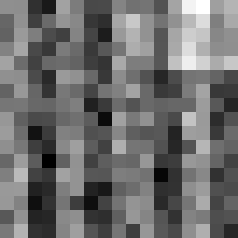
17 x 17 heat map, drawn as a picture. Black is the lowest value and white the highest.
Odd patch: higher, in the top right. Stripes: upright, repeating 4 times. Grain: streaks running down. Ninth with the highest average: top right.
